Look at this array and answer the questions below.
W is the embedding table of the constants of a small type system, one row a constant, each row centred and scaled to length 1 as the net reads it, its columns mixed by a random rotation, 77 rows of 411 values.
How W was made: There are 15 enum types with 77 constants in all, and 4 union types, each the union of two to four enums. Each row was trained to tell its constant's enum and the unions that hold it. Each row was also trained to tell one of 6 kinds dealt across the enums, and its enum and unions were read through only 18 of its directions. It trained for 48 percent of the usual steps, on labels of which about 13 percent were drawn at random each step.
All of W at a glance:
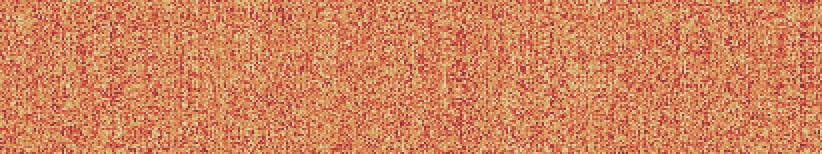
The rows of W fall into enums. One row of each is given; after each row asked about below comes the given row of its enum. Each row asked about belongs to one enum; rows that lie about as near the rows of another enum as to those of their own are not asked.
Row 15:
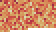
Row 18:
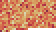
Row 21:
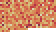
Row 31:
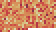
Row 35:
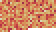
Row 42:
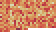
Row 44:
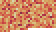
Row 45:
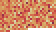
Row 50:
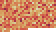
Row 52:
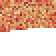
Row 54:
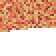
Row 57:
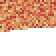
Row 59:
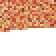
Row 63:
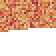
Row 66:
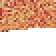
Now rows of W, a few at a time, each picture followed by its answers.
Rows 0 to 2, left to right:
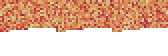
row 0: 42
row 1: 44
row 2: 57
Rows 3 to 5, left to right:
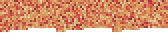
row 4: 15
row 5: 15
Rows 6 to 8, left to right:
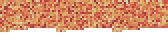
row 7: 50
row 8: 57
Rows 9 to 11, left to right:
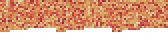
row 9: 54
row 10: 45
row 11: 18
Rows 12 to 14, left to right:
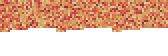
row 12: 18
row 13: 63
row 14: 50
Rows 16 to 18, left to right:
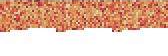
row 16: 52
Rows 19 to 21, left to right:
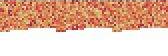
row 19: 18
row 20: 42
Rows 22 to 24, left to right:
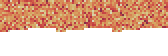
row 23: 57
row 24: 18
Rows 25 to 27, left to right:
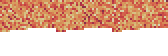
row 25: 15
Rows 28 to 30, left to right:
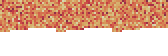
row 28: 50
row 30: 59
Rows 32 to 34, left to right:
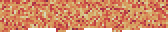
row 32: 42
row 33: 35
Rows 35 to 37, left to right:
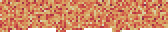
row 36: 44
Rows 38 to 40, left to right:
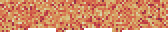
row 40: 52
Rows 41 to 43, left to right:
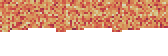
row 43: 42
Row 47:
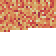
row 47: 57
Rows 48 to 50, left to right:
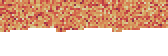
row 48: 50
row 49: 52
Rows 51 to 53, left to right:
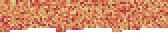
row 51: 42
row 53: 50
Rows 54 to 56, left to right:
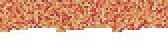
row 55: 63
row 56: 18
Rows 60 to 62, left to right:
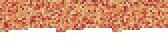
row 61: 52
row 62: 52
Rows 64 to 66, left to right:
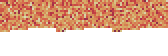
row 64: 15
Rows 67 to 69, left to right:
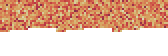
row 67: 35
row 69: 15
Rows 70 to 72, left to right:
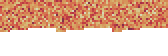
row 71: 63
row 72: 35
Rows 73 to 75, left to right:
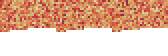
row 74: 45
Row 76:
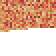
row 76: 57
